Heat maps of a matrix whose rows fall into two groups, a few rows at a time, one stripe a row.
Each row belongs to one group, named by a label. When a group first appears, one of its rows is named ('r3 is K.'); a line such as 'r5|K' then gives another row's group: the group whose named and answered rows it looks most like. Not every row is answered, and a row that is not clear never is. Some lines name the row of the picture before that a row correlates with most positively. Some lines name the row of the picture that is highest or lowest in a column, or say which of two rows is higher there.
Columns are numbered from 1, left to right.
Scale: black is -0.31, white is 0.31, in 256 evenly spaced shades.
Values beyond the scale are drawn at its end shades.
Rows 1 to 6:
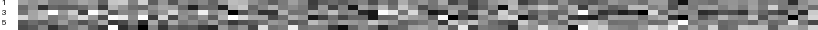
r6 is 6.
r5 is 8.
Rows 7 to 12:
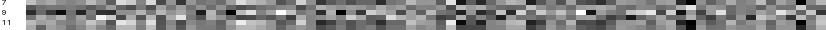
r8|8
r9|6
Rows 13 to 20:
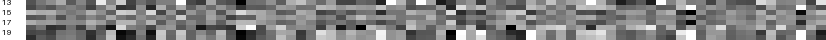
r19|8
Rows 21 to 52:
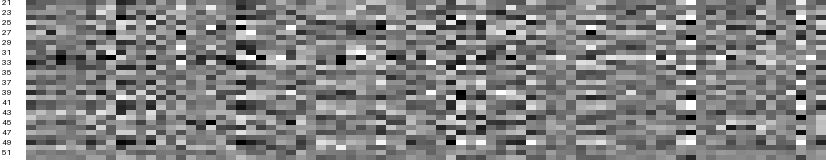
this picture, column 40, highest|26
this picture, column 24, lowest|32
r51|6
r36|6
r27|6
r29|8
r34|8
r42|8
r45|6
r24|8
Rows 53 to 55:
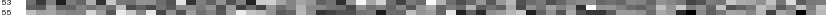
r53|6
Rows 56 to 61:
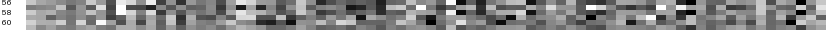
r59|6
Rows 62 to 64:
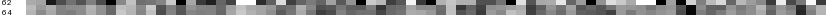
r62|6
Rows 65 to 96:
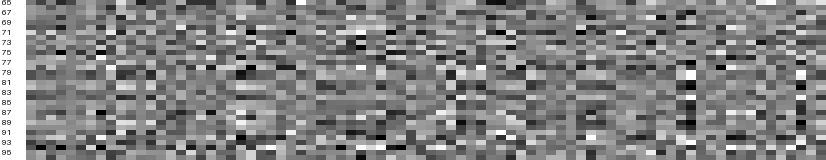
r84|8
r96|6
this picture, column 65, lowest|78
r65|6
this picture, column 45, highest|65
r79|8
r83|6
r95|6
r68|6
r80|8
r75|6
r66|6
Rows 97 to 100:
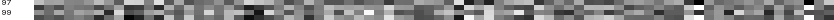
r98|8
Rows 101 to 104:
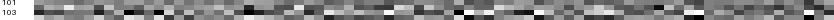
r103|8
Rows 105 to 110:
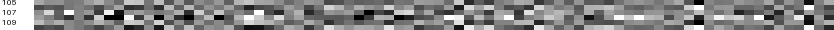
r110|8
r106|8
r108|6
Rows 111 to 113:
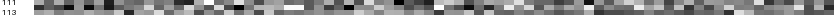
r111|6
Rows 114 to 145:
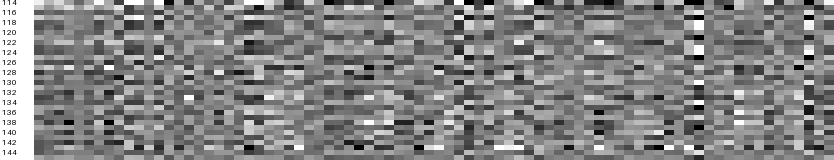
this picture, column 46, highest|115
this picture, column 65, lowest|115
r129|6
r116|8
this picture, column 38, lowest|138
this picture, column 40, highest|143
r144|8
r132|6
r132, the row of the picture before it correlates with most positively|112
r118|8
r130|8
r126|6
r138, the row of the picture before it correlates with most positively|111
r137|8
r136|6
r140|6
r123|8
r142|6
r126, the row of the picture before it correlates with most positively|112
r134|8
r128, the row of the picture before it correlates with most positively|112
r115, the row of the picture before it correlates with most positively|113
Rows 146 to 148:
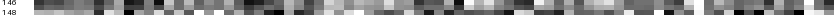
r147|8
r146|8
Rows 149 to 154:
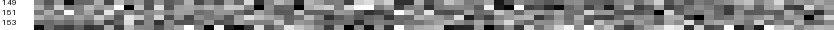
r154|6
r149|6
